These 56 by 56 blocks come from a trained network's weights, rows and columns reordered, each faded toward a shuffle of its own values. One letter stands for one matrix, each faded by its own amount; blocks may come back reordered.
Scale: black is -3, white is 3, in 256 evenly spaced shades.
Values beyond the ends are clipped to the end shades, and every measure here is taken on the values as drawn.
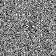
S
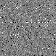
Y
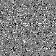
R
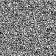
S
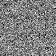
S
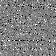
R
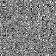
Y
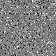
R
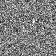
S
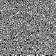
Y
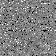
R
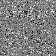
R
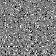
R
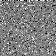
R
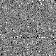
Y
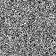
S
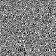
Y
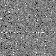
Y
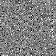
Y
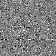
Y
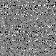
R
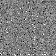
Y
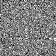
S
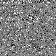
R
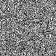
S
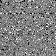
R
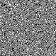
Y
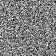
S
